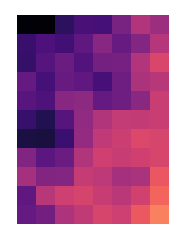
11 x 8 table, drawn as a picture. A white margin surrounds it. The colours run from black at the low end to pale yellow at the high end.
Average level on the scale: 40%. Slope: up to the bottom right. Ninth with the highest average: bottom right. Calmest part: bottom middle.
